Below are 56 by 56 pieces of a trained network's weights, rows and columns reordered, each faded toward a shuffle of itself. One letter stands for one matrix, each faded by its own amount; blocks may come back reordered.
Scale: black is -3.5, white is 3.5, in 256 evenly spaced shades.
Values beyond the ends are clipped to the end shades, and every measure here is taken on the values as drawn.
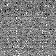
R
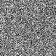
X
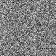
X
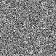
X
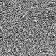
X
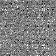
R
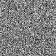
X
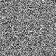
X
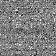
R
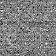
R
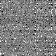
R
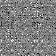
R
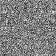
X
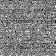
R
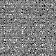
R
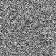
X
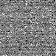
R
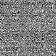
R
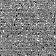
R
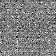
R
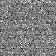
R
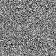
X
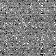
R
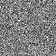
X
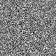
X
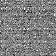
R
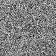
X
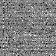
R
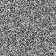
X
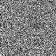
X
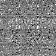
R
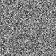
X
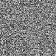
X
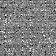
R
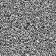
X
